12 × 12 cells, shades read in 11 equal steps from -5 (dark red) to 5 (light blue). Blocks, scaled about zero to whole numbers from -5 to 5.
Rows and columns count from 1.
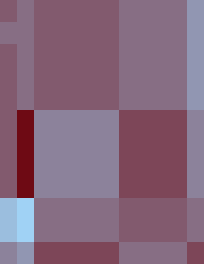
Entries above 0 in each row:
1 1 1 1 1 6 6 6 6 2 2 2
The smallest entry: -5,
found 4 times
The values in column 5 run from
-2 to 1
